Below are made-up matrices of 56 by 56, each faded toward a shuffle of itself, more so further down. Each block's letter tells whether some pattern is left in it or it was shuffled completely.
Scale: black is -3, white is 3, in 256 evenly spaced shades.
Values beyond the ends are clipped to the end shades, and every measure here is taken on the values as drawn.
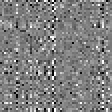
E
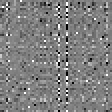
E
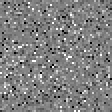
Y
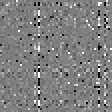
E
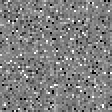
Y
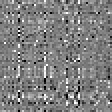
E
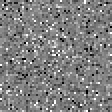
Y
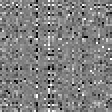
E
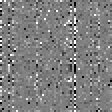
E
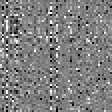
E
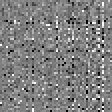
E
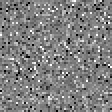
Y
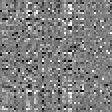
E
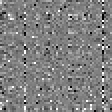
E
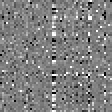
E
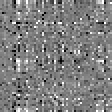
E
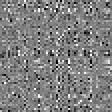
E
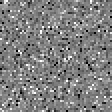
Y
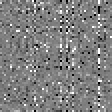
E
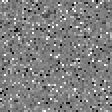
Y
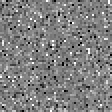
Y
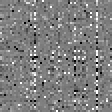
E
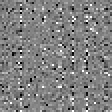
E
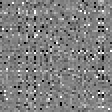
E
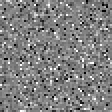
Y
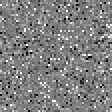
Y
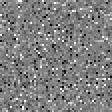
Y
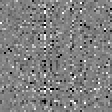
E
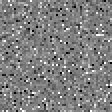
Y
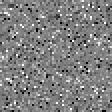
Y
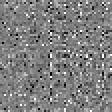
E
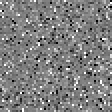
Y
